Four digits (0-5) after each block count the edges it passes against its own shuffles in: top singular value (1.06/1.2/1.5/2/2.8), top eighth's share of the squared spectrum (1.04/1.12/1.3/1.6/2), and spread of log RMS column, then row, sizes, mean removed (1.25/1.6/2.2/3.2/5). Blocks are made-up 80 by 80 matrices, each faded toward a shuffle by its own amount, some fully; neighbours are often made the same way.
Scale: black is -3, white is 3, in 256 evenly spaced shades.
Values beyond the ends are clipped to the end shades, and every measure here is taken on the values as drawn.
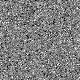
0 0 0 0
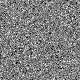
0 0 0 0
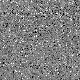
2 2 0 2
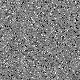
2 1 0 1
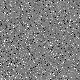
0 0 0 0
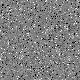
2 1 0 0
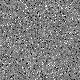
0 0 0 0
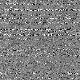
2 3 0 4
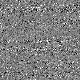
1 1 0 3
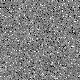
0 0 0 1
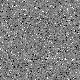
0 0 0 1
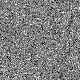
1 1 0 0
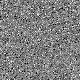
0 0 0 0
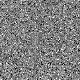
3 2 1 0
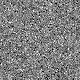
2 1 0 0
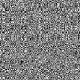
4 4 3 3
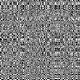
5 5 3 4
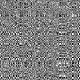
5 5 3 3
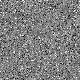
2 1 0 0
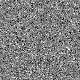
1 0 0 0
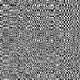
5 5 3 4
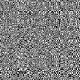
4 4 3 3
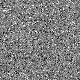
1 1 0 0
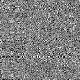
4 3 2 2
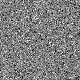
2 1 0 0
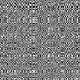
5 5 4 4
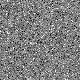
1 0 0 0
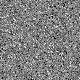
2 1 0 0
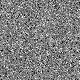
1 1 0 0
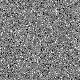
1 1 0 0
